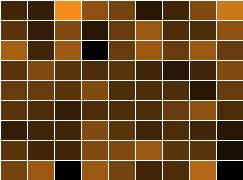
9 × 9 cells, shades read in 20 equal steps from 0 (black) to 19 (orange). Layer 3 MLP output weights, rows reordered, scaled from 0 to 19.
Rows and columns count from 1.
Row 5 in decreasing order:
10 8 8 8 7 6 6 6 3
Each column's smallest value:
4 4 0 0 6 3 3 3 0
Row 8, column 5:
10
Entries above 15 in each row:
2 0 0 0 0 0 0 0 0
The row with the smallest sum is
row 7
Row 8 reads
7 5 5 10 10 12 7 7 2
